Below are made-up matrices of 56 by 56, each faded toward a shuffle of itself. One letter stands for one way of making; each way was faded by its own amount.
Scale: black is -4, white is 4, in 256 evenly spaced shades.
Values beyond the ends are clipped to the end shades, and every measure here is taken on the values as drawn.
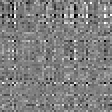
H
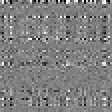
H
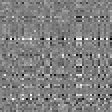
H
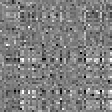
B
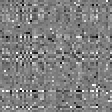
B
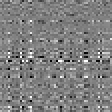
H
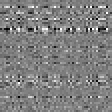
H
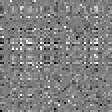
B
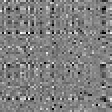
B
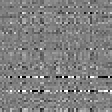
H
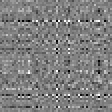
H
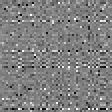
B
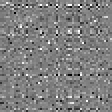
B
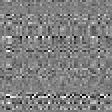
H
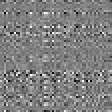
H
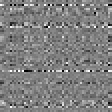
H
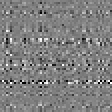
H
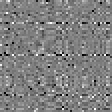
B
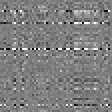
H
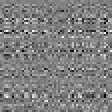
H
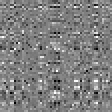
B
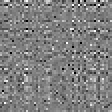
B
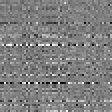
H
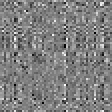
B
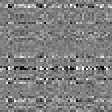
H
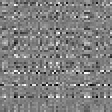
H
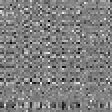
B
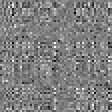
B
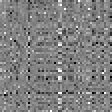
B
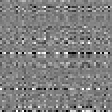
H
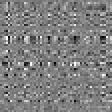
H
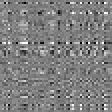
H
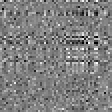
B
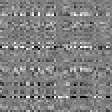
H
